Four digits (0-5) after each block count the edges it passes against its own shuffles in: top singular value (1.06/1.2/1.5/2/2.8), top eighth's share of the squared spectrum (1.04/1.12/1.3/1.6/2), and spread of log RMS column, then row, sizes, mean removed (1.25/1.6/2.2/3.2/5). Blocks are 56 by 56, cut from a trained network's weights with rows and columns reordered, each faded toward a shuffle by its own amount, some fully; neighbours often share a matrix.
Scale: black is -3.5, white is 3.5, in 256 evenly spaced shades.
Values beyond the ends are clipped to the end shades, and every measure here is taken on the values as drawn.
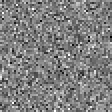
2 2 1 0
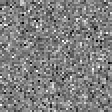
0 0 0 0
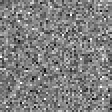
2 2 0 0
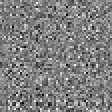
4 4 2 2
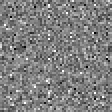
2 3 1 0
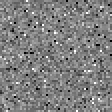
1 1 0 0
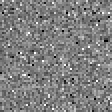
1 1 0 0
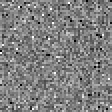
1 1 0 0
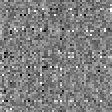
3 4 1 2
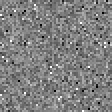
1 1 0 0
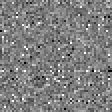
2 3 0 2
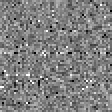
3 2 0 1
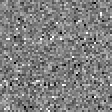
2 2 0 1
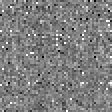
2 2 0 1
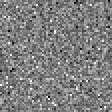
0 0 0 0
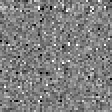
2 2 1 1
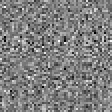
4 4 2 2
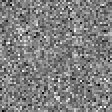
3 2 0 0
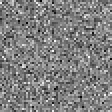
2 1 0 0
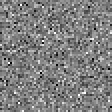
1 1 0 0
